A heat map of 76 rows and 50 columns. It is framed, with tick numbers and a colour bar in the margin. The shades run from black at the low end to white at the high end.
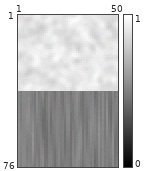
The table splits into 2 rows of 1 panel. Panel 1,1: very high, blotchy, faint in contrast. Panel 2,1: middling, streaked downward, faint in contrast.
